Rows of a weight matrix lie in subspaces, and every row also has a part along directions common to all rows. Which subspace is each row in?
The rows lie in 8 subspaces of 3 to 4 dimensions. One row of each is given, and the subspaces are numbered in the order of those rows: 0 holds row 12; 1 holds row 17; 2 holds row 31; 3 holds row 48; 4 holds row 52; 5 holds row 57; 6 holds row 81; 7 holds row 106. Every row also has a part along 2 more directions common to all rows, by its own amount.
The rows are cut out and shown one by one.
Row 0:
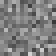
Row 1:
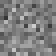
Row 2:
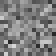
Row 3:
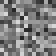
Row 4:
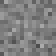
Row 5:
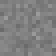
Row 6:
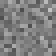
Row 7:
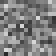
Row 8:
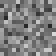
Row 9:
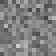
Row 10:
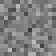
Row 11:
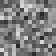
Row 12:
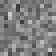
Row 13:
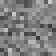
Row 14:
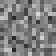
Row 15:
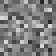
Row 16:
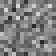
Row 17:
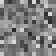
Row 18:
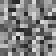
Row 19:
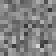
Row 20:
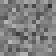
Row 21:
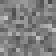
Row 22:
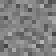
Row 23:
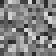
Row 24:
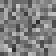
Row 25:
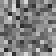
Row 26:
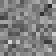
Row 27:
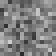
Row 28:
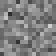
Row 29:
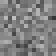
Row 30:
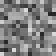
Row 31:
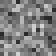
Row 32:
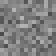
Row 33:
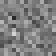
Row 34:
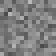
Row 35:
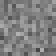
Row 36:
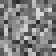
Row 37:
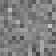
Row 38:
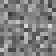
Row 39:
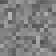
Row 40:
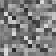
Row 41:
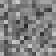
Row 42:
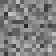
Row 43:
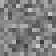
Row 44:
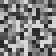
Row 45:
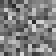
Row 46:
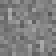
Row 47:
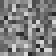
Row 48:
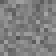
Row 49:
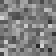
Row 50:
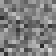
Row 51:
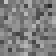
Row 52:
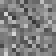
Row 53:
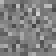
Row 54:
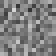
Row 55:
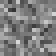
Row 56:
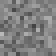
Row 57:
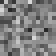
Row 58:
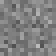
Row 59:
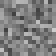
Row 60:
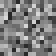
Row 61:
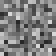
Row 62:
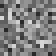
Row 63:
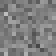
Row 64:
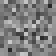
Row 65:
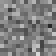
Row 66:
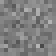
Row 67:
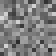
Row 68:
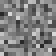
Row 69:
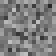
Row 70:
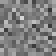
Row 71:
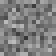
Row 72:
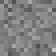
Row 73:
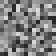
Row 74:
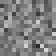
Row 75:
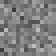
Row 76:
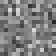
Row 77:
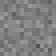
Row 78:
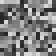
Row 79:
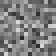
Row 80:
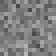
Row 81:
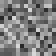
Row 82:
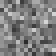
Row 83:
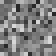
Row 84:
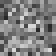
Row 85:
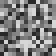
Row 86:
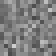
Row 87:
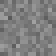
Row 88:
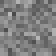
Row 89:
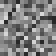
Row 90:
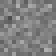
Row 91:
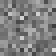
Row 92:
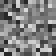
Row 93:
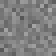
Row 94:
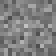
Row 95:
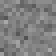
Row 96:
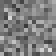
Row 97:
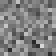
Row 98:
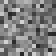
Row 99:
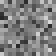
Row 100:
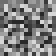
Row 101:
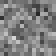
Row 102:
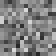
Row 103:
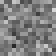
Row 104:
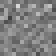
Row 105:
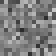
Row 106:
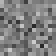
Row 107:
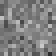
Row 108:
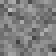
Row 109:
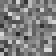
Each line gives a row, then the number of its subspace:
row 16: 2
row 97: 5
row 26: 1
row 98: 0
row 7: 6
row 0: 0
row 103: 5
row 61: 3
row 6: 7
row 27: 4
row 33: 4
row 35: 2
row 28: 5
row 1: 2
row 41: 3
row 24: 4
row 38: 1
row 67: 7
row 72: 5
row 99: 4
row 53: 6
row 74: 7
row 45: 0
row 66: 6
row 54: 7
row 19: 7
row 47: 2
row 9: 4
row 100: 6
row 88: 3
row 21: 3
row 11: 6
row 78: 6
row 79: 5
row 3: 5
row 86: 7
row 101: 6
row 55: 5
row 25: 2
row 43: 1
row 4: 1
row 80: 4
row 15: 4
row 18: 0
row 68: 3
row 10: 5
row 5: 3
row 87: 4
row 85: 3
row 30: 6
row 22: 7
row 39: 3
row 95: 6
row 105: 0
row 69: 1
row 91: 5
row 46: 0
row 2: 1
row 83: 1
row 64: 1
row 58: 6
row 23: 1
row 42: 4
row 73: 0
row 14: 6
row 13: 3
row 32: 7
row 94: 2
